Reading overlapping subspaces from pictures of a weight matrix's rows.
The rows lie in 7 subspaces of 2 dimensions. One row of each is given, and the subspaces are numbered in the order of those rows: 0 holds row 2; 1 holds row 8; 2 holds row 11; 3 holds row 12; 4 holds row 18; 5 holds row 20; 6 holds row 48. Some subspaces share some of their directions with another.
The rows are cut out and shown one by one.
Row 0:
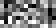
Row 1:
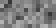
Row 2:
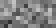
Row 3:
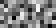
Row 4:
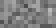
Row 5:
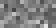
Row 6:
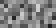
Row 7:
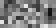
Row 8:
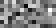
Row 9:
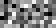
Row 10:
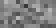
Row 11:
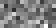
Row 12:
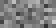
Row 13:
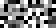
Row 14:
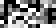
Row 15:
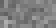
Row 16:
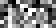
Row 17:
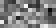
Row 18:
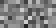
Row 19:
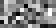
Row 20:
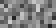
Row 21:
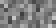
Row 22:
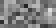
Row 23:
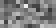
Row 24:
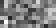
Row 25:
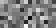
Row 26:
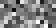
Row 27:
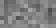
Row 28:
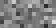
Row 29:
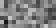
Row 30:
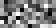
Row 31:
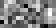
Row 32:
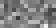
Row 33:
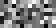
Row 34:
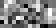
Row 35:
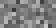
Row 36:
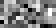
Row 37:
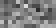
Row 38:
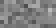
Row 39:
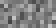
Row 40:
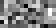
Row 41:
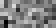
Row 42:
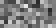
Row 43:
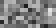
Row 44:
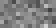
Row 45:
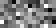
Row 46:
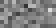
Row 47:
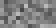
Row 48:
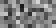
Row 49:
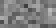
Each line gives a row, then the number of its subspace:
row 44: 3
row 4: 0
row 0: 5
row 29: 0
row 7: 1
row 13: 4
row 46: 1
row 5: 2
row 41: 0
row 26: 2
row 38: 1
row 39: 5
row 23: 4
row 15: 0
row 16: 6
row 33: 3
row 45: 3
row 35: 2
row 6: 5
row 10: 4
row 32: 2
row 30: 6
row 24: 0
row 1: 1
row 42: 2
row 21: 5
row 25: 4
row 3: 5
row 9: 3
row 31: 1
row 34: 1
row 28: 3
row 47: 6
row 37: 4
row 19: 6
